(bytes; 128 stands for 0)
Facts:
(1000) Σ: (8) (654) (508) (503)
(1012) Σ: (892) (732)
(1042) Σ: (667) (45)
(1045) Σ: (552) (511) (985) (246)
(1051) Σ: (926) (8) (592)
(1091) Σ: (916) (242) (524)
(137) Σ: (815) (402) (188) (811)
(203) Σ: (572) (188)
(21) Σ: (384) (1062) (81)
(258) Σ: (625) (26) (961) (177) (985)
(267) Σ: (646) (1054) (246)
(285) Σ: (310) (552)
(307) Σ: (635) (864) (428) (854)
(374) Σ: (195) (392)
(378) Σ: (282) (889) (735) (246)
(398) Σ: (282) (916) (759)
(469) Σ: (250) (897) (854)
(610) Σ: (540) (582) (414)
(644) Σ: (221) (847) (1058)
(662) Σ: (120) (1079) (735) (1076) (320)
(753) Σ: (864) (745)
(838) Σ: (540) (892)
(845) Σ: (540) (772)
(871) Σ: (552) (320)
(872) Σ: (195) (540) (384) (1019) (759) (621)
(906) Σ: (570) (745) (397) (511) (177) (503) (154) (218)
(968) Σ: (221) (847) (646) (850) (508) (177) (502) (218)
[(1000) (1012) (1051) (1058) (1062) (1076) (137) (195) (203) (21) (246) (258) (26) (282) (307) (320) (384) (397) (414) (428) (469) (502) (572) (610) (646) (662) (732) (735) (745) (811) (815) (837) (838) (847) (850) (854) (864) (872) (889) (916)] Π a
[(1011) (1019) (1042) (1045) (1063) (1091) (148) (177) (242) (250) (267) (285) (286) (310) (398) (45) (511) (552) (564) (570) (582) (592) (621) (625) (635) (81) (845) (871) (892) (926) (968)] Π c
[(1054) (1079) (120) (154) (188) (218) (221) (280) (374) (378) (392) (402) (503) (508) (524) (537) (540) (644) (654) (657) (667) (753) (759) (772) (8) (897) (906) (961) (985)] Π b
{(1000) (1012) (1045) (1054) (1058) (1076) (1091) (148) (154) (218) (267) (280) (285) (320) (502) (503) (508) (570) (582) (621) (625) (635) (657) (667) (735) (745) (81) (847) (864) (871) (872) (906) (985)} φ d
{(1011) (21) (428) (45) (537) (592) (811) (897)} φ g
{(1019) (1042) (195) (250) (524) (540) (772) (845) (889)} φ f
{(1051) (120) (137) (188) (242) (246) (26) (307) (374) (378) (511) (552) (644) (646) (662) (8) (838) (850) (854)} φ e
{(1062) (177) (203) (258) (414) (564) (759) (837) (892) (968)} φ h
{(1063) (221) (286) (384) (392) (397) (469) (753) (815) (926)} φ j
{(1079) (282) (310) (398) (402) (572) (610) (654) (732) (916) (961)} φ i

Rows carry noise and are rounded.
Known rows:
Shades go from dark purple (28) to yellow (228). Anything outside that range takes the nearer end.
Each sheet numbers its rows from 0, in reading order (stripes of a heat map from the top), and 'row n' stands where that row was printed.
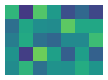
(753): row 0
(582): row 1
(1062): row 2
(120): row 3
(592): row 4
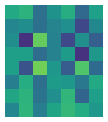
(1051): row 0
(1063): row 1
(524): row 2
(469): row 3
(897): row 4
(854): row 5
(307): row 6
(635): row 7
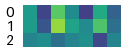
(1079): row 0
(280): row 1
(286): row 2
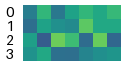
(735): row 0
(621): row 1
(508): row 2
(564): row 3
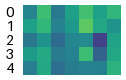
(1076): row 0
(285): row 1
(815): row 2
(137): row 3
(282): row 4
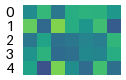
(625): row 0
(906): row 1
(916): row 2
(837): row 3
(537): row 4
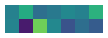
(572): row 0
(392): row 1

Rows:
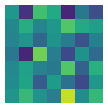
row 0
(221)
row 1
(148)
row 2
(926)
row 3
(540)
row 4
(838)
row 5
(397)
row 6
(872)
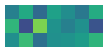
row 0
(246)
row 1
(378)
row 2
(428)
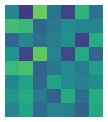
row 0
(759)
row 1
(968)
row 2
(384)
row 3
(402)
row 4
(258)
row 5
(511)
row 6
(610)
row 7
(889)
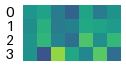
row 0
(398)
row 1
(1011)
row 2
(21)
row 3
(667)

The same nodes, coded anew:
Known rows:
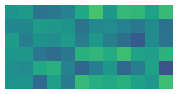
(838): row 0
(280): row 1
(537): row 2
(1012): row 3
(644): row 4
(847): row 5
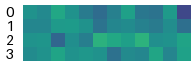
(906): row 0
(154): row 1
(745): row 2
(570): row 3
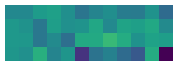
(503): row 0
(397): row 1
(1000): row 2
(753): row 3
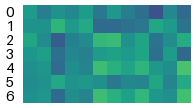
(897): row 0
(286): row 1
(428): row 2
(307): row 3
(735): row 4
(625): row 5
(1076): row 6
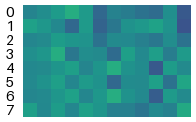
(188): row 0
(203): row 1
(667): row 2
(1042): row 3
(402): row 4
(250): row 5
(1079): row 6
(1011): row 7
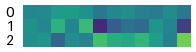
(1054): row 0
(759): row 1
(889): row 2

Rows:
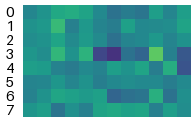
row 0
(242)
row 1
(1091)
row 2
(635)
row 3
(177)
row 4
(469)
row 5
(772)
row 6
(552)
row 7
(137)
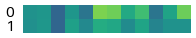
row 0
(572)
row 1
(854)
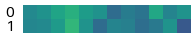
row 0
(511)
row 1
(8)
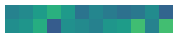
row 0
(120)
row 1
(845)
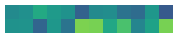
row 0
(374)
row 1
(732)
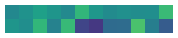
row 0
(310)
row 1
(564)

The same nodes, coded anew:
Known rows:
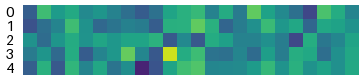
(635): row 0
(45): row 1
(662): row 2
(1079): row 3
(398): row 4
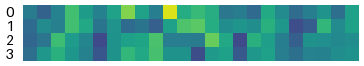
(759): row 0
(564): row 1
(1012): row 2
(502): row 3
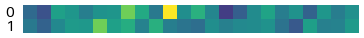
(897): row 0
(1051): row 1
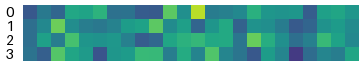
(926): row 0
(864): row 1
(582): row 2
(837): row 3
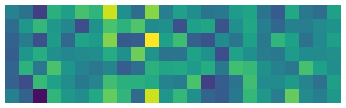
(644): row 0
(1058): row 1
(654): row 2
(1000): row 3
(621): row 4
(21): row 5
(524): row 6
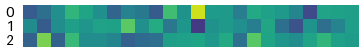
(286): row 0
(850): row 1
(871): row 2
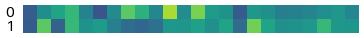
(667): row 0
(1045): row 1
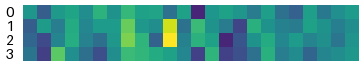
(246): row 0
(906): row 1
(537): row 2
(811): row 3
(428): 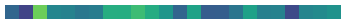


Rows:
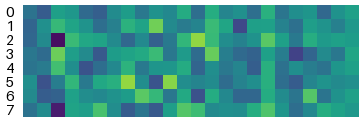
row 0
(732)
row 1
(872)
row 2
(1042)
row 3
(203)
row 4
(572)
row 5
(188)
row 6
(889)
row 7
(250)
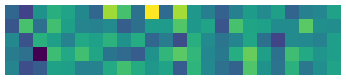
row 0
(392)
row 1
(1091)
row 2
(137)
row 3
(845)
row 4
(195)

